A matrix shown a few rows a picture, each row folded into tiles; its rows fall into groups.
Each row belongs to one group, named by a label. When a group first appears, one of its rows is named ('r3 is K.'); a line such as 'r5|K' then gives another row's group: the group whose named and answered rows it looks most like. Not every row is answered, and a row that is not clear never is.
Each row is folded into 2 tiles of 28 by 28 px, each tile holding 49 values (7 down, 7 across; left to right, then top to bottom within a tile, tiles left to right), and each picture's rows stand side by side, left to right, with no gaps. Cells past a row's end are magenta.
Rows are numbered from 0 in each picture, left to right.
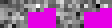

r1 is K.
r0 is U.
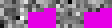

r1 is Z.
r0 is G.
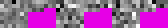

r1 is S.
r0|Z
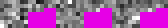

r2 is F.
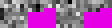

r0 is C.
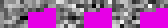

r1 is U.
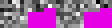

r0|C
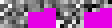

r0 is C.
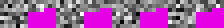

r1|S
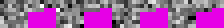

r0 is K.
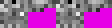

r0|Z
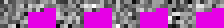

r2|K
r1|U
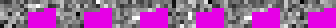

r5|K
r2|F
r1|K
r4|F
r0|U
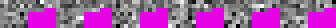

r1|F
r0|K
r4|U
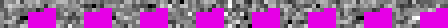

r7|F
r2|C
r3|Z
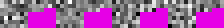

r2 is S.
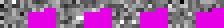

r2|G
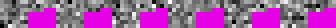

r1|Z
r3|C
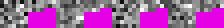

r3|S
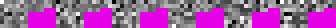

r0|C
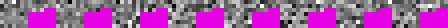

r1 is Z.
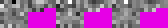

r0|Z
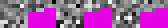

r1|U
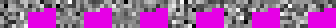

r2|Z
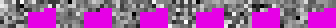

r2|K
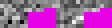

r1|F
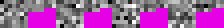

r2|S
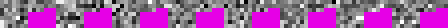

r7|G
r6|F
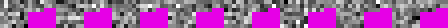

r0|K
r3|C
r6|K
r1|U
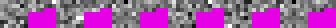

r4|K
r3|K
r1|F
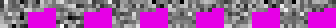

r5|Z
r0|K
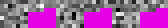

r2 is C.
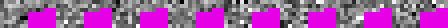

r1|G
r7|K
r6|F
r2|S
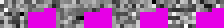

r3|C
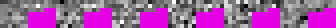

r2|G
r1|U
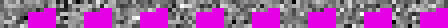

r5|Z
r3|S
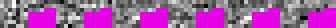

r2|F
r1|U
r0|S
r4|F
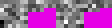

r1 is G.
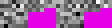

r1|K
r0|K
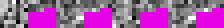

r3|F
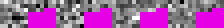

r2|F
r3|Z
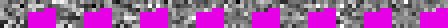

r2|U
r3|F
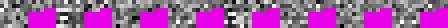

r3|G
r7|G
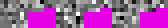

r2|C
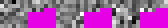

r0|Z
